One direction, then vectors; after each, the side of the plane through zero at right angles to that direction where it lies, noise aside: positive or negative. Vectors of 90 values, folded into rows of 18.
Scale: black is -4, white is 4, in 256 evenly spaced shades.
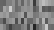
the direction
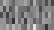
negative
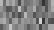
negative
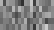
positive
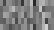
positive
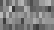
positive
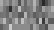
negative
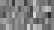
negative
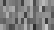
positive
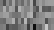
positive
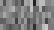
positive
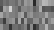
positive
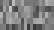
positive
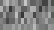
negative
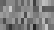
positive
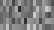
negative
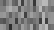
positive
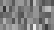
negative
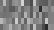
negative
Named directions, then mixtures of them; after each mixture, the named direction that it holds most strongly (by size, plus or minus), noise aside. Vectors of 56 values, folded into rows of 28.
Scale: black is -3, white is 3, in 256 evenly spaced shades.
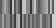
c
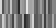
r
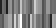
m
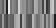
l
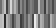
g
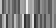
r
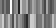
r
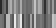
m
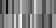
m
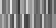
r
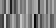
g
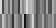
r
